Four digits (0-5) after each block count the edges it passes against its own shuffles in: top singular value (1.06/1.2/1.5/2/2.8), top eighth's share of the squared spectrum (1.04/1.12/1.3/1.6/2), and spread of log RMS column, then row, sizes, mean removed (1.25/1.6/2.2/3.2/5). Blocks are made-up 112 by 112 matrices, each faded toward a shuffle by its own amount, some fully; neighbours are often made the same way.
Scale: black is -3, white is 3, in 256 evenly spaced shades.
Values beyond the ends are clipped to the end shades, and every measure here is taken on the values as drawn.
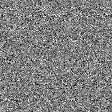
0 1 0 3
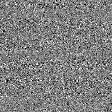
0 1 0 3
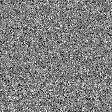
0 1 0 2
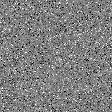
3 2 0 0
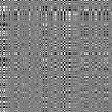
5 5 5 4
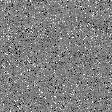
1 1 1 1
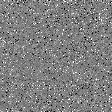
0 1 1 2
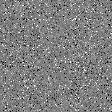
1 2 2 2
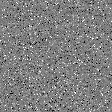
0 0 0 0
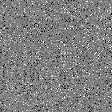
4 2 1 1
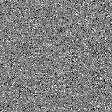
3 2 1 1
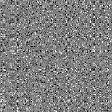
4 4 3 2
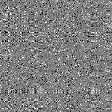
4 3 2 2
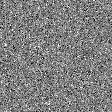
0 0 0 0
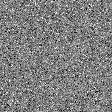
0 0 0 0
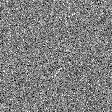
0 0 0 0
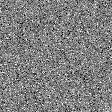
0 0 0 0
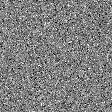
0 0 0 0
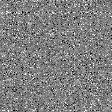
1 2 2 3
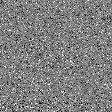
1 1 1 1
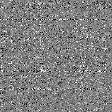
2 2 2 3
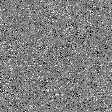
0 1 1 1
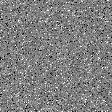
0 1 1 2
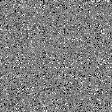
1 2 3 3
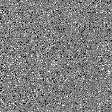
1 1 1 2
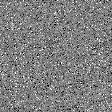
0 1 1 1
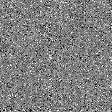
1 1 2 2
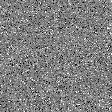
0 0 0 1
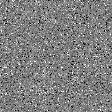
1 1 1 2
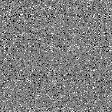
1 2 2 3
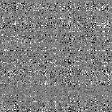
2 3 3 4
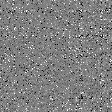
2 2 2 2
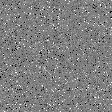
1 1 1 1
